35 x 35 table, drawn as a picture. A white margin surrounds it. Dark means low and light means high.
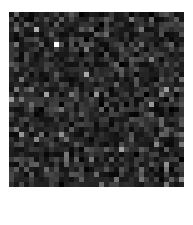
Odd rows or columns: none. Slope: none. Mirror symmetry: none. Seam: none. Histogram: skewed, a long tail of high values. Grain: fine. Average level on the scale: 20%.
